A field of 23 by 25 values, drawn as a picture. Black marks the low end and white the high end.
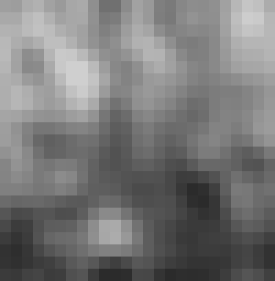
The bottom right is the ninth with the lowest average. The field is mottled with small blotches. The ninth with the highest average is the top left. The field climbs toward the top.
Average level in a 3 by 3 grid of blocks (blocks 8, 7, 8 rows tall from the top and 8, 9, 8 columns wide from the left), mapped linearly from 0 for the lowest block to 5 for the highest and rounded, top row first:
544
322
110
